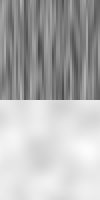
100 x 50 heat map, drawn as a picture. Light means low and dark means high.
The table splits into 2 rows of 1 panel. Panel 1,1: middling, streaked downward. Panel 2,1: very low, smooth, faint in contrast.
